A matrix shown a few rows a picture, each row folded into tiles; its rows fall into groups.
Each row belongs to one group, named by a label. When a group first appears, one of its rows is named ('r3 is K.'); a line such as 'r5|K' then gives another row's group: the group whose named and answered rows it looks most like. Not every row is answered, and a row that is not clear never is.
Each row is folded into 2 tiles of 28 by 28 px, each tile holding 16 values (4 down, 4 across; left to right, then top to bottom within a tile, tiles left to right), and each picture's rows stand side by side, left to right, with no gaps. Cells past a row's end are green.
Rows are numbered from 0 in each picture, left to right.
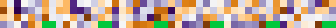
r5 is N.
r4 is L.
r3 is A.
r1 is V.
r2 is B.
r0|V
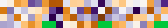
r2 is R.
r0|N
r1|B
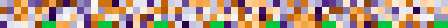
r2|L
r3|L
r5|B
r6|L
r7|R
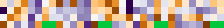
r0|A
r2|V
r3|L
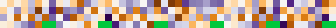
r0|R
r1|N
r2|V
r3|B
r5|V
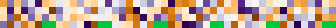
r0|N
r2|N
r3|L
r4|V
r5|A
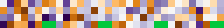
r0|N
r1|N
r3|R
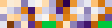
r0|R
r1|A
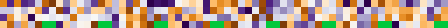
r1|N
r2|B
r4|R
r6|A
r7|B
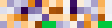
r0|V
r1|V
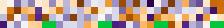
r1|N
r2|B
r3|A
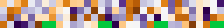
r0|A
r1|R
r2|N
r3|B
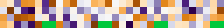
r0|L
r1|L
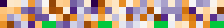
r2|R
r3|N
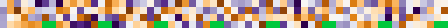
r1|L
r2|B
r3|L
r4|V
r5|V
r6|N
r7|N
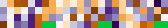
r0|A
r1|R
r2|B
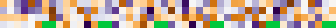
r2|B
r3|V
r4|R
